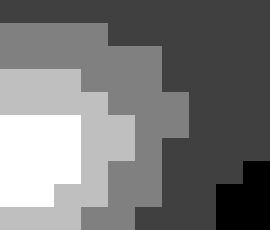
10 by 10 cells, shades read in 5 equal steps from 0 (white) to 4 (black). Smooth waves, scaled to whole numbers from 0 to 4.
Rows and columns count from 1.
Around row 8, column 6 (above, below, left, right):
2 2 2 3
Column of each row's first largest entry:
1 5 7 7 8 8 7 10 9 9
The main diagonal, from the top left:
3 2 2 2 2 2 3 3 4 4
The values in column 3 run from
0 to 3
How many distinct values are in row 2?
2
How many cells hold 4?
5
